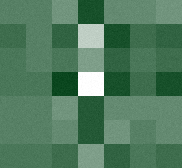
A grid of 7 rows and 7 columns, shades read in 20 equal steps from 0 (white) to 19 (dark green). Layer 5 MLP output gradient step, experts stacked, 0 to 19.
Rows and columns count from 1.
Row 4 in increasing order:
0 14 14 15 18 18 19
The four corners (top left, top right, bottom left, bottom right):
13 11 14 15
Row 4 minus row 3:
0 1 5 -10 2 1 3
